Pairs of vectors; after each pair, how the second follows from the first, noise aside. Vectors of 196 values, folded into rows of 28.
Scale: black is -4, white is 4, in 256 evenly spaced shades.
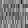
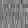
shrunk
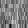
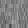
shrunk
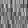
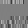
partly zeroed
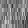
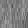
shrunk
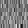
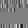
partly zeroed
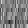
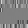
partly zeroed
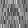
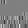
partly zeroed
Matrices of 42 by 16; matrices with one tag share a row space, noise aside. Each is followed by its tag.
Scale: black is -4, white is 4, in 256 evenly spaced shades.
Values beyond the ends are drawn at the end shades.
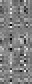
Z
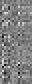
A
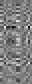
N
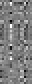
Z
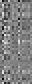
A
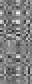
N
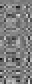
N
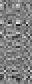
N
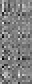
A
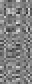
N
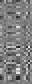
N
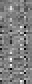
Z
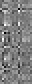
A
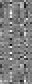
Z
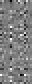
Z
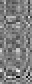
N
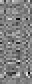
N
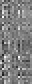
A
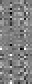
Z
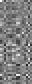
N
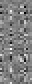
Z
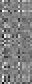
A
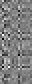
A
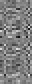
N
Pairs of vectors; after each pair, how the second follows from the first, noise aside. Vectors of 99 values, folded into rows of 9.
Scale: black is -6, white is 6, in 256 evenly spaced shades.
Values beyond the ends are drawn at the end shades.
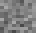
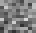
scaled up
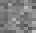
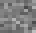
sign-scrambled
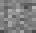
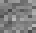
shuffled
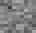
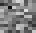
scaled up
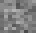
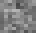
copied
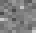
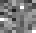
scaled up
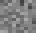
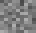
copied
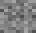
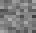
sign-scrambled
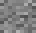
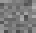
sign-scrambled
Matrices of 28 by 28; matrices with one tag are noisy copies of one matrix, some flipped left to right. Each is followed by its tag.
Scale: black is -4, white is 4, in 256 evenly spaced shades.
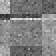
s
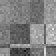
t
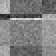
s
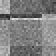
s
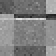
s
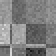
t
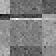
s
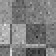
t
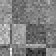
t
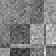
t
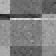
s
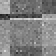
s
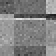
s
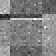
s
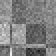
t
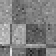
t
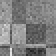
t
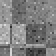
t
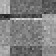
s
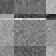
s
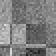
t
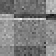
s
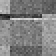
s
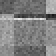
s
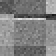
s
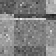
s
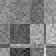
t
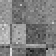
t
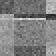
s
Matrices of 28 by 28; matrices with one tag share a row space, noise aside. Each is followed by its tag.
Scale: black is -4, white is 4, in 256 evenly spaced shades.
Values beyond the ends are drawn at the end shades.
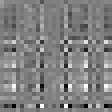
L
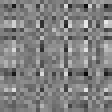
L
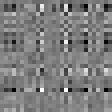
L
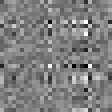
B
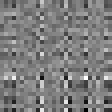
L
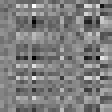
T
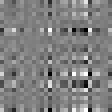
B
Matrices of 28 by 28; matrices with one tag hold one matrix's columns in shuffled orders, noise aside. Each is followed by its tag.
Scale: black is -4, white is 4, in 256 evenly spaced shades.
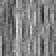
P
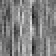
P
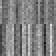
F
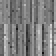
F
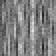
P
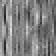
P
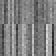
F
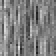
P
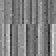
F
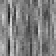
P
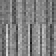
F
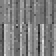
F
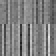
F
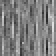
P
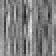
P
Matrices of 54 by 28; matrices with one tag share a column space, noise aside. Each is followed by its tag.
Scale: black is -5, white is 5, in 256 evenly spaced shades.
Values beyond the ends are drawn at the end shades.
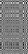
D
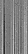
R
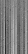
R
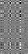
D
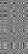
D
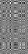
D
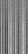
R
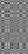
D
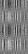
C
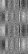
C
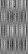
C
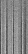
R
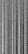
R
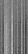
R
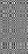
D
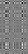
D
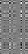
D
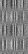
C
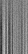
R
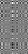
D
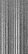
R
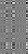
D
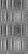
C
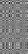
D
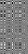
D
